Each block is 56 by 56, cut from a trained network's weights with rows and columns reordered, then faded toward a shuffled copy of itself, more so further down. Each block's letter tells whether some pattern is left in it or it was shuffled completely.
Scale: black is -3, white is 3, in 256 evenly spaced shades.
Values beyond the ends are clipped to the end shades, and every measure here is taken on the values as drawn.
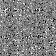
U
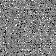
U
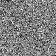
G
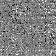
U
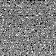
U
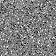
G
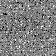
U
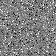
G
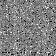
U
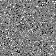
G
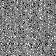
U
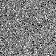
U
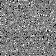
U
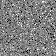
G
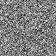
G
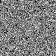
G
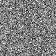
G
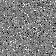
G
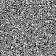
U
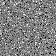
G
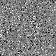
G
